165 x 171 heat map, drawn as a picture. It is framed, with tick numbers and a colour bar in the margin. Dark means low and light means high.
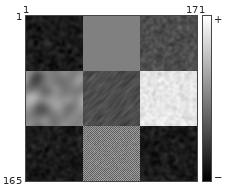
It is made of 3 by 3 panels. Panel 1,1: very low, blotchy, faint in contrast. Panel 1,2: middling, flat. Panel 1,3: low, blotchy, faint in contrast. Panel 2,1: middling, smooth. Panel 2,2: low, slanting up to the right, faint in contrast. Panel 2,3: very high, blotchy, faint in contrast. Panel 3,1: very low, blotchy, faint in contrast. Panel 3,2: middling, checkered, strong in contrast. Panel 3,3: very low, blotchy, faint in contrast.
